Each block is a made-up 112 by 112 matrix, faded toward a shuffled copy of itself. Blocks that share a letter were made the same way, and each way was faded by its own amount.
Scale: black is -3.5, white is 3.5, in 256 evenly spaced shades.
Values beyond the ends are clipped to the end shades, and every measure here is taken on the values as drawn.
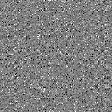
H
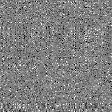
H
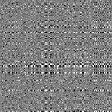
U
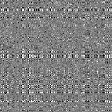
U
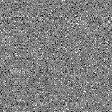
H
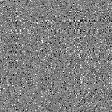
H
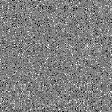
H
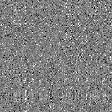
H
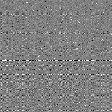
U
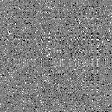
H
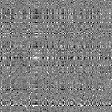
U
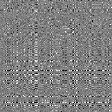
U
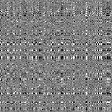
U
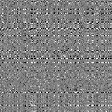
U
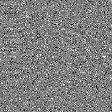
H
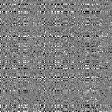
U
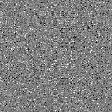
H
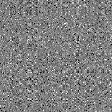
H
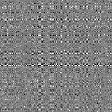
U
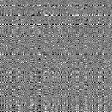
U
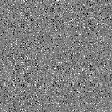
H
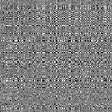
U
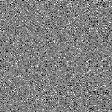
H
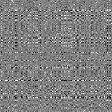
U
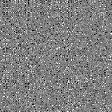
H
